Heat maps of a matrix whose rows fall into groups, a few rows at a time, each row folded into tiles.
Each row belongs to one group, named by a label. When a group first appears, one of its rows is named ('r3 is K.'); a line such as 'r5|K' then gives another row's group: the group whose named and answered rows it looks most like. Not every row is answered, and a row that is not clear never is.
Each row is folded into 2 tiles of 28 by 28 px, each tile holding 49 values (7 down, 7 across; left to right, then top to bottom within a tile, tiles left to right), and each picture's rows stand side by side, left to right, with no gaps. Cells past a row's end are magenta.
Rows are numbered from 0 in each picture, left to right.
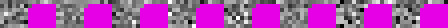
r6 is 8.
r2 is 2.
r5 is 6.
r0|6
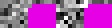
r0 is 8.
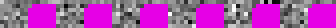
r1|6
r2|6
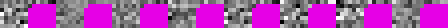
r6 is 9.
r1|8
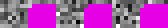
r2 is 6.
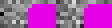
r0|2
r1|2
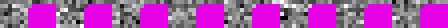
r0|8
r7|9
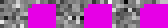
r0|2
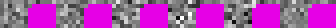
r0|6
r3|6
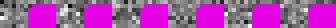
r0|9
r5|8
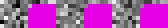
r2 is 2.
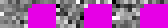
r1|8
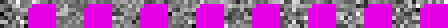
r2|8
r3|2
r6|6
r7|9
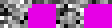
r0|8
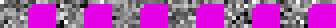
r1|6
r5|2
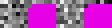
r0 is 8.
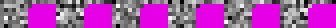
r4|2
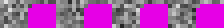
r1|9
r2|8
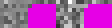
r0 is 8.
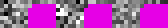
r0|8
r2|8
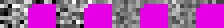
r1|2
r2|9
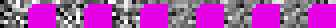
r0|2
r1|6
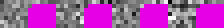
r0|2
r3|9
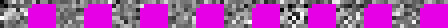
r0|9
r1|9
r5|6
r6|6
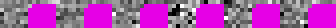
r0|2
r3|8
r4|9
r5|2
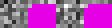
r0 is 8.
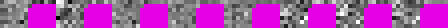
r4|6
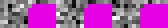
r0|6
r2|9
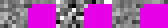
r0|6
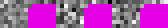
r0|8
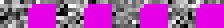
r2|2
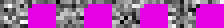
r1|9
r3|9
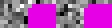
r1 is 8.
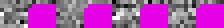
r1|2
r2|9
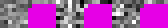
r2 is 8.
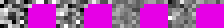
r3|9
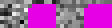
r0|8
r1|9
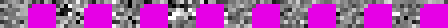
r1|8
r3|9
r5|2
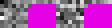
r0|9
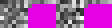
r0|9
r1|9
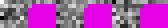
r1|2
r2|9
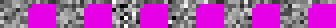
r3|2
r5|8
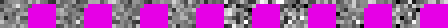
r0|2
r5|6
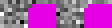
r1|2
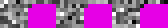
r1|6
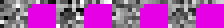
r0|2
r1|9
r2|9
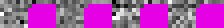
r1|6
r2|9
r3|6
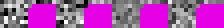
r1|6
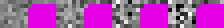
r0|6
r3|6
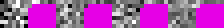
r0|2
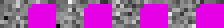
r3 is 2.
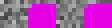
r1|2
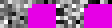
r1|8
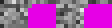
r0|9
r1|8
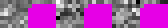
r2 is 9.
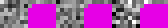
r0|6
